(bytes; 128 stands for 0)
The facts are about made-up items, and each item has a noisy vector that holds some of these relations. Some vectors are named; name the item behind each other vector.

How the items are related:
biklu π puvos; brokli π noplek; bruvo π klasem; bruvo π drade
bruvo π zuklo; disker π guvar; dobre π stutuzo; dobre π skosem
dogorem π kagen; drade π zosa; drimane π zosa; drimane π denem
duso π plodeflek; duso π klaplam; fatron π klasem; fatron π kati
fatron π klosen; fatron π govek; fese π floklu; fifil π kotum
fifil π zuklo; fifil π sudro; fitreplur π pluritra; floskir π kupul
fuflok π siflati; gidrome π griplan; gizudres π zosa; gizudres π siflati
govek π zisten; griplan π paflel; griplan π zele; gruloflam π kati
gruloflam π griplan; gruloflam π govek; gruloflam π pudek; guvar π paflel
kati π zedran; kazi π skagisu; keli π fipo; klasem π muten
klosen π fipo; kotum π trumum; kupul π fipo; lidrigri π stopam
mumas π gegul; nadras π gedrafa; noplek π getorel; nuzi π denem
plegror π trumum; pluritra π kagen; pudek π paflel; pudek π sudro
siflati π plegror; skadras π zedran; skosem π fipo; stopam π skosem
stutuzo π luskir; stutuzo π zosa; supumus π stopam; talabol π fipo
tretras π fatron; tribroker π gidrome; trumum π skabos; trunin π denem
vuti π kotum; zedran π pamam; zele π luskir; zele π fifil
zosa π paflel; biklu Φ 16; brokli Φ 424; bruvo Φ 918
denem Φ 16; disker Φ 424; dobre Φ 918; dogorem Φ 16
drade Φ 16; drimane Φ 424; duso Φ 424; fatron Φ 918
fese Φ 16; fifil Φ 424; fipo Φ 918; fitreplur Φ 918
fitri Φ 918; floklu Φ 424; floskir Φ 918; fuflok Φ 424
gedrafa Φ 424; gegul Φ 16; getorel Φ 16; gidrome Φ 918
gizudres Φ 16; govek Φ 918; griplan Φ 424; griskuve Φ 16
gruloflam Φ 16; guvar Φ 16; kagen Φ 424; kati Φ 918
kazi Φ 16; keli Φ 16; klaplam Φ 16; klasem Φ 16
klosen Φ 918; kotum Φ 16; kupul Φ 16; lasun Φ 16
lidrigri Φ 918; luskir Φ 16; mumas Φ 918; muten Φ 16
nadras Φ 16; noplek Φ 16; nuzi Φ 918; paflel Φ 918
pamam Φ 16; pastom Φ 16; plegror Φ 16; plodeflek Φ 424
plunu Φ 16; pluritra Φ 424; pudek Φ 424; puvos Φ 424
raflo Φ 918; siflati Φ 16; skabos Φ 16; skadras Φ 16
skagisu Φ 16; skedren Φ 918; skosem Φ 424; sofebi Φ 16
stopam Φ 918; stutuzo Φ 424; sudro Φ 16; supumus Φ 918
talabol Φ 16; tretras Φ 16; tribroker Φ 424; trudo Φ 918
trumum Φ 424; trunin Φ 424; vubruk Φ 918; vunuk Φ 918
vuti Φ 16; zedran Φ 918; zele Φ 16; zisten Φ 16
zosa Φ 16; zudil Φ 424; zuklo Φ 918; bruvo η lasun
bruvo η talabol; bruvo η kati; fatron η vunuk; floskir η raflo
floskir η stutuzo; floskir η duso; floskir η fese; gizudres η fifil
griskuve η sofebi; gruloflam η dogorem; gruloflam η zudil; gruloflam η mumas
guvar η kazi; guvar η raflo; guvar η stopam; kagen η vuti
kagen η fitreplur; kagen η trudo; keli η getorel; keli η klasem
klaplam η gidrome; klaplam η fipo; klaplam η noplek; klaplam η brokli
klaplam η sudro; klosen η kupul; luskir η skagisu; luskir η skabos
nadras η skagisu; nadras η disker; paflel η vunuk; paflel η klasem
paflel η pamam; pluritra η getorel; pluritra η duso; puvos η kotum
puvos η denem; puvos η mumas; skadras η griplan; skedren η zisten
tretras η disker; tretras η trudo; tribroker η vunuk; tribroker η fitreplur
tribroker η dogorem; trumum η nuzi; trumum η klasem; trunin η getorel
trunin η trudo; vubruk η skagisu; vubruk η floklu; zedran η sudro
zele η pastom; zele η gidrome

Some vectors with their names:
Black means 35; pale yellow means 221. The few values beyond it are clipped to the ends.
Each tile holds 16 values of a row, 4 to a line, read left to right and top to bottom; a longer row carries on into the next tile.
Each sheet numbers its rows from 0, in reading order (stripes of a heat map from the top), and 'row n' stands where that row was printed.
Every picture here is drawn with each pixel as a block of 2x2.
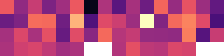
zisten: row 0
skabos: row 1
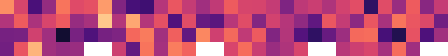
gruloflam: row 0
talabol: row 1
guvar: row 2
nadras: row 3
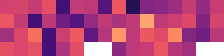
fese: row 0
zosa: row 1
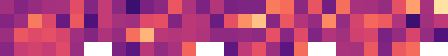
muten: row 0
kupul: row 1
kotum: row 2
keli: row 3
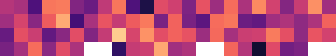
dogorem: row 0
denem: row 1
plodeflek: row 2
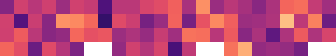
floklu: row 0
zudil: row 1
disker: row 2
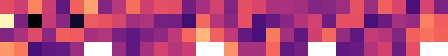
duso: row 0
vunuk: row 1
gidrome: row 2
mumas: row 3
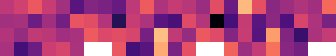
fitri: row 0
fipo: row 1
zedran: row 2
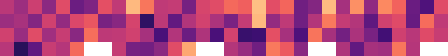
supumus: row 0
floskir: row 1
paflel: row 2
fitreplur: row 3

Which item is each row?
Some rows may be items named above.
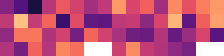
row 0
talabol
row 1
tribroker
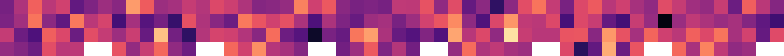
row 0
zuklo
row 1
zedran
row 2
zele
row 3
skadras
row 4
drimane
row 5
fipo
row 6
pastom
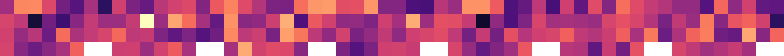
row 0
raflo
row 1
luskir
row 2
trunin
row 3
skedren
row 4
raflo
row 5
skosem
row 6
skagisu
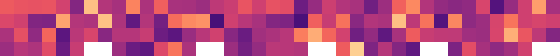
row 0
puvos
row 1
vubruk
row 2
vunuk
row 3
disker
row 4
fuflok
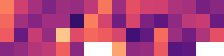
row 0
nuzi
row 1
gidrome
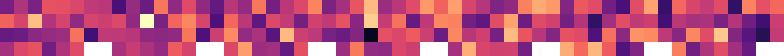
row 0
vuti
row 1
skabos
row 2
stutuzo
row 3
trumum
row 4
trunin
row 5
brokli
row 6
klaplam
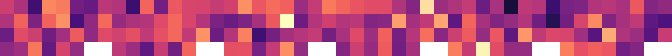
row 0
dogorem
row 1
skosem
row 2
kagen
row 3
puvos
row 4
noplek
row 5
sudro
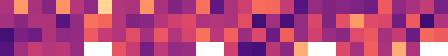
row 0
fatron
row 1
gedrafa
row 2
stopam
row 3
lasun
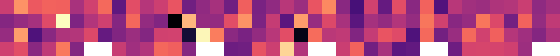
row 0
kagen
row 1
kati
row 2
bruvo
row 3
griplan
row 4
muten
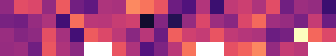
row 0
govek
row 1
raflo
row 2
getorel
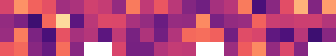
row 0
pluritra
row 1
trudo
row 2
tretras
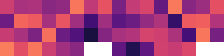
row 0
zele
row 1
klosen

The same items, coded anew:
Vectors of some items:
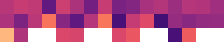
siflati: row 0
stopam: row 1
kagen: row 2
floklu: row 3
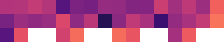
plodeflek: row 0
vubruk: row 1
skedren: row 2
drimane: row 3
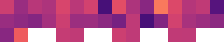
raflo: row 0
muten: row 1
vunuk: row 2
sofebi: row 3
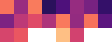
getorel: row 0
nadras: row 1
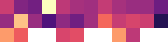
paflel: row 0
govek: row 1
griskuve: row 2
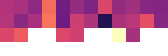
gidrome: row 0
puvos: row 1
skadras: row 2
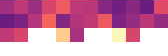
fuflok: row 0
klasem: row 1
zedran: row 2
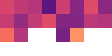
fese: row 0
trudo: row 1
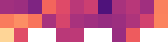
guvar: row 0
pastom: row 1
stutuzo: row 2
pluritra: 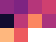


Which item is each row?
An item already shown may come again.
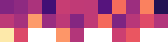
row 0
tretras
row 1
vuti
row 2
getorel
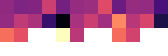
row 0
skedren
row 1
trumum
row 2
luskir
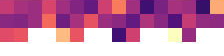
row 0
nuzi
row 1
floskir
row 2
fipo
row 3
fatron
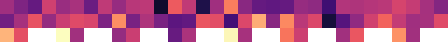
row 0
floskir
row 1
gruloflam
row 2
skagisu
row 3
skosem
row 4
keli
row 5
luskir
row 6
duso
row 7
dogorem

